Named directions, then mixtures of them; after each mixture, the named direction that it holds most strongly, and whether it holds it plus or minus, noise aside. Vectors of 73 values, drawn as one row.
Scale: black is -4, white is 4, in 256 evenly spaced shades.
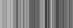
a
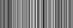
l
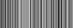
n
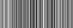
l, minus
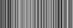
n, plus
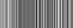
l, minus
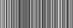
n, minus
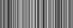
l, plus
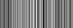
l, plus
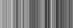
a, plus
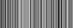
n, plus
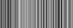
n, plus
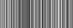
n, minus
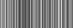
n, minus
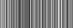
n, minus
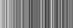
a, plus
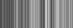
a, minus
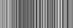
l, minus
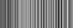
n, plus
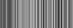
l, plus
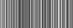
n, minus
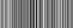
l, minus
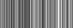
n, minus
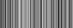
n, plus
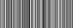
n, minus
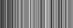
n, plus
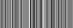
n, plus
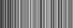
n, plus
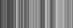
a, minus
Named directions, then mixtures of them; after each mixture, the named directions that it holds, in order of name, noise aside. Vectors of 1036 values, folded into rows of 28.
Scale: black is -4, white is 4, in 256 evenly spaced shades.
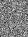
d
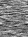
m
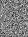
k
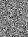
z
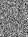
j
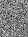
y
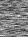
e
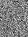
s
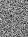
s, y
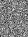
d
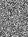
j, z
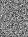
k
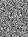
z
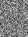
j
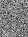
y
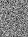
k, y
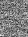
e, j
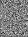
k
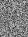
d, z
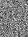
j, s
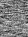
j, m
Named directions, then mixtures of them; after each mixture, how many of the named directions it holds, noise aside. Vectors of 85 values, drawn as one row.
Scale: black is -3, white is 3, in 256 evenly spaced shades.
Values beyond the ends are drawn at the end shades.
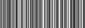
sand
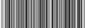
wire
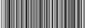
two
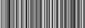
two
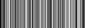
one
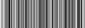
one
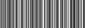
one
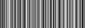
two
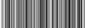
one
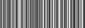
one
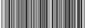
one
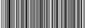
two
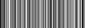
two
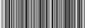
one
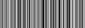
one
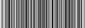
one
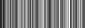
two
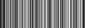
two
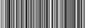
two
